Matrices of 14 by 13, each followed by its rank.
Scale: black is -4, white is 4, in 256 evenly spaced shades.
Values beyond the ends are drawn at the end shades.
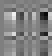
one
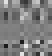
two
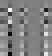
one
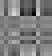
one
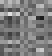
two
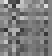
two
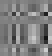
one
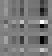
one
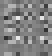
two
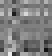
two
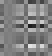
one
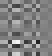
one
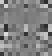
two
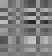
one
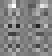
two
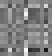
two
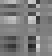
one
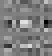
two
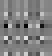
one
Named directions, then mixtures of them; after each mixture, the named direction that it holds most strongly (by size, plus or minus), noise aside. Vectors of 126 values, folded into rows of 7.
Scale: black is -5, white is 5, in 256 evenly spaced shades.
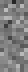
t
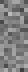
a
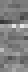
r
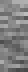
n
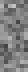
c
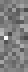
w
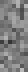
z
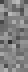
a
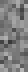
z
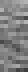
n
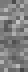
t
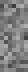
c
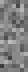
z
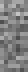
n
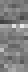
r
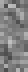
c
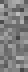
a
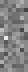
w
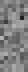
w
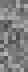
z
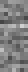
r
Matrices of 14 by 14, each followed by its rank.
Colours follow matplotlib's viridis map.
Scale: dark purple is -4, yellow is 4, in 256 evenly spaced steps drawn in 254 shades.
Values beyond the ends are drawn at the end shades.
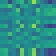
two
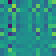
two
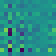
two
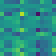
two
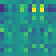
two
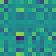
two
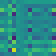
two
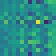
three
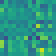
three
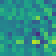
three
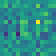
three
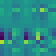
two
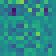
three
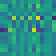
two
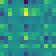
two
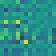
three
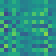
two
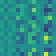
two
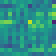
three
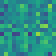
three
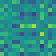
three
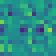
three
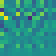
two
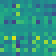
three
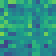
three
